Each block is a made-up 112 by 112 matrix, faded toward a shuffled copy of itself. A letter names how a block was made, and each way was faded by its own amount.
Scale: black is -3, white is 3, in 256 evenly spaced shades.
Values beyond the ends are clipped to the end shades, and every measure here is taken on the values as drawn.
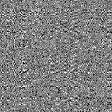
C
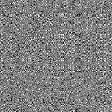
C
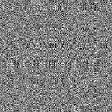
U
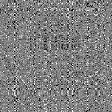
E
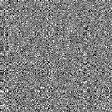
C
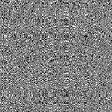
C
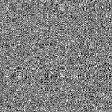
C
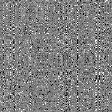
E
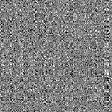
C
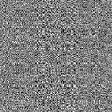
U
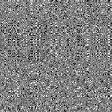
C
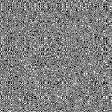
C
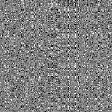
E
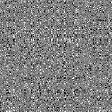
E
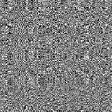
U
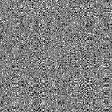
C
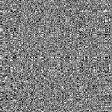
U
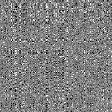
E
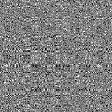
C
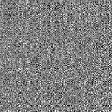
U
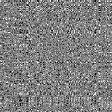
C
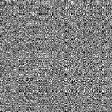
U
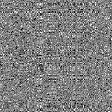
C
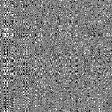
E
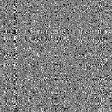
E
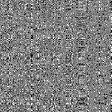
E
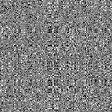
C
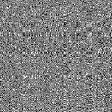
C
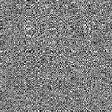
U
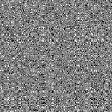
C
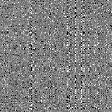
E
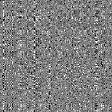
E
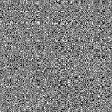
C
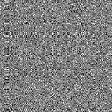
C
